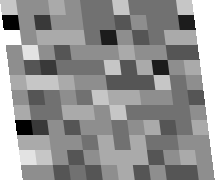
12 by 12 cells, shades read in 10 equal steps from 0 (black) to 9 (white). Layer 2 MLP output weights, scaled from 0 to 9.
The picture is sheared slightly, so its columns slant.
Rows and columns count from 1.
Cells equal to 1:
3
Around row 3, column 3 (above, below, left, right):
2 5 5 6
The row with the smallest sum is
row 2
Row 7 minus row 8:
-1 -1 0 -1 -2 2 -1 2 1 1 0 -2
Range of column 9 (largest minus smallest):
3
